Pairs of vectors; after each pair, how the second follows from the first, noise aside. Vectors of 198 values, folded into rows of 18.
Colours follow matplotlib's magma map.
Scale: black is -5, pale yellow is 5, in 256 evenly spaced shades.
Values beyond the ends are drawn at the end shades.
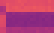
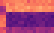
scaled up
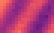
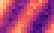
scaled up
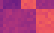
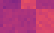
shrunk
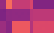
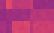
shrunk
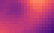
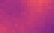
shrunk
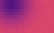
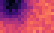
scaled up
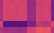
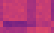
shrunk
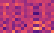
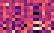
scaled up
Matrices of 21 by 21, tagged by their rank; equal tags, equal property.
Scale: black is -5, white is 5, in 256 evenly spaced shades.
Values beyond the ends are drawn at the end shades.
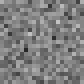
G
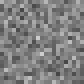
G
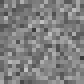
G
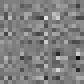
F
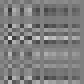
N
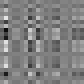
N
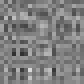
F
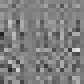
F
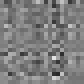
F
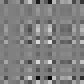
N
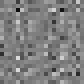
F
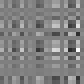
N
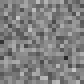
G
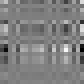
N
